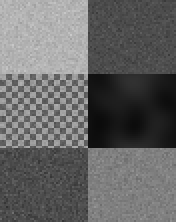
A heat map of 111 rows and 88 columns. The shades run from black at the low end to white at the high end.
The table splits into 3 rows of 2 panels. Panel 1,1: high, fine-grained, faint in contrast. Panel 1,2: low, fine-grained, faint in contrast. Panel 2,1: middling, checkered, strong in contrast. Panel 2,2: very low, smooth, faint in contrast. Panel 3,1: low, fine-grained, faint in contrast. Panel 3,2: middling, fine-grained, faint in contrast.
